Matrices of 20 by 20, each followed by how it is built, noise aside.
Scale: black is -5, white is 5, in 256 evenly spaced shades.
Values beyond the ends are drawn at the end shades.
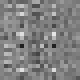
low rank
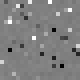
sparse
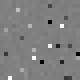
sparse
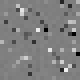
sparse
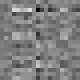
low rank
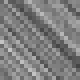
Toeplitz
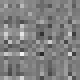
low rank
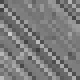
Toeplitz
